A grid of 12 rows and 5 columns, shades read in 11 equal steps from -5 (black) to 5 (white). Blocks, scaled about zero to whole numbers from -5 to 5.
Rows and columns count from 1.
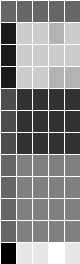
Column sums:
-28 3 3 2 2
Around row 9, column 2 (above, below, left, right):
0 0 -1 0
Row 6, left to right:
-2 -3 -3 -3 -3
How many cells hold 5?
1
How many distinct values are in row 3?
2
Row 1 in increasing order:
-1 -1 -1 -1 -1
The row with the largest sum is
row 12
